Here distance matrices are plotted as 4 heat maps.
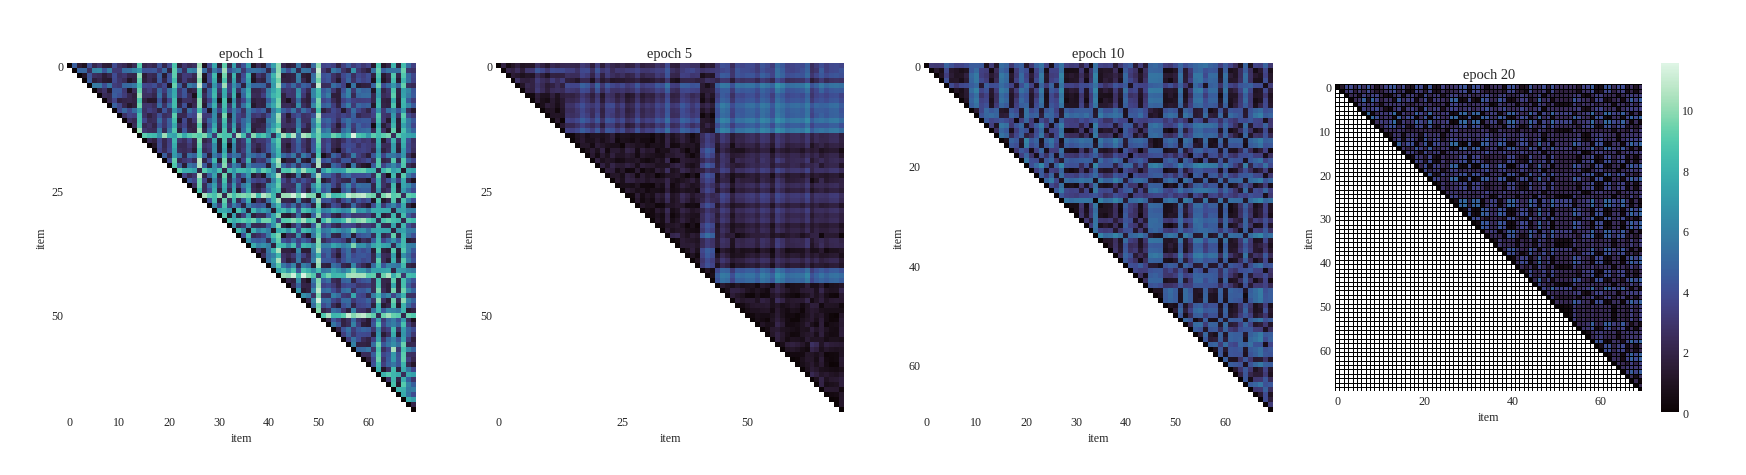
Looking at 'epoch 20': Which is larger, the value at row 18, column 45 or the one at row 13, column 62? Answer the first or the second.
the first
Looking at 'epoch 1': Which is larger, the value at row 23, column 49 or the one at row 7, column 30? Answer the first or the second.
the first
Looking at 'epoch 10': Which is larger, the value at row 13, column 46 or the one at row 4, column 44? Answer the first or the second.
the first
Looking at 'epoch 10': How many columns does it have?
70
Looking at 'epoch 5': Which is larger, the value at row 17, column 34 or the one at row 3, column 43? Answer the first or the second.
the second
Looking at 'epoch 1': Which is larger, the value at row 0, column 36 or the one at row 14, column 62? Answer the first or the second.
the second
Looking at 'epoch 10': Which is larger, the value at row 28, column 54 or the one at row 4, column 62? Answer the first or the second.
the first
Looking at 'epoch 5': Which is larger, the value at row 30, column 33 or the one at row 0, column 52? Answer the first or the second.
the second
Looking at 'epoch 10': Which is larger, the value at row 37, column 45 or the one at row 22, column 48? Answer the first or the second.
the first
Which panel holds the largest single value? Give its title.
epoch 1
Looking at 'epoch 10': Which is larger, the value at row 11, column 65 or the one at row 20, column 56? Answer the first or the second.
the second
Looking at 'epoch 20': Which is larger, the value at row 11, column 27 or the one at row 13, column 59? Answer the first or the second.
the second
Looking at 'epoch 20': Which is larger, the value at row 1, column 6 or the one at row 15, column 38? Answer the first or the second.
the second
